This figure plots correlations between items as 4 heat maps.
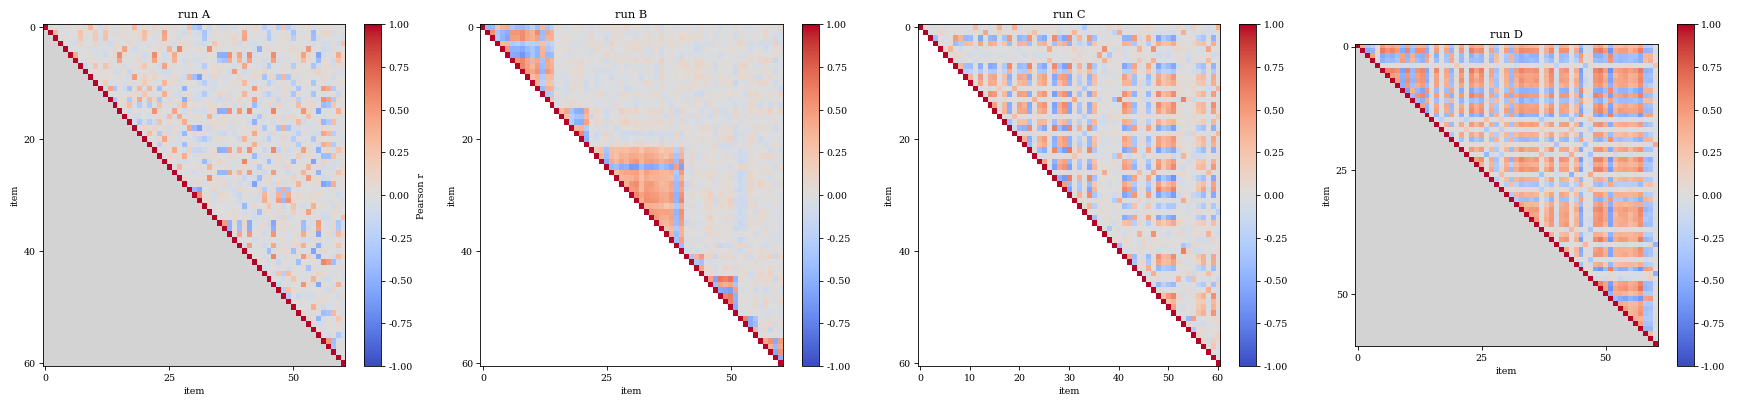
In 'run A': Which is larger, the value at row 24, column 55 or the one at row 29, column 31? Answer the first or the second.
the first
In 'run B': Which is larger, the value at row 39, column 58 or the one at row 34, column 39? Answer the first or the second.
the first
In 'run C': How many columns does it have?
61
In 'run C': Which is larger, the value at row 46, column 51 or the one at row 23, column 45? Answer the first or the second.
the second
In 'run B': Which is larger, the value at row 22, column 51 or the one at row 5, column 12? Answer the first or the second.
the second
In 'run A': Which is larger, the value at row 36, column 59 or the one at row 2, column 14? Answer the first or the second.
the second
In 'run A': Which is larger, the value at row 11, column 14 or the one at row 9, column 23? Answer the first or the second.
the second
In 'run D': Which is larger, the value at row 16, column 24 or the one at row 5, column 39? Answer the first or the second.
the second
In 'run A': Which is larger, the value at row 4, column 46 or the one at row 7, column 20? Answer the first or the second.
the second
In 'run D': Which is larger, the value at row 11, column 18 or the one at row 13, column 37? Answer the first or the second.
the second
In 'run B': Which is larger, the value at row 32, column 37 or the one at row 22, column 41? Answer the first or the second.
the first
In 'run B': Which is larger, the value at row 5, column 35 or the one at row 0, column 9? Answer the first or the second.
the first
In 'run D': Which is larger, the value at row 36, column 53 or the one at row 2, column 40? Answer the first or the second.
the first
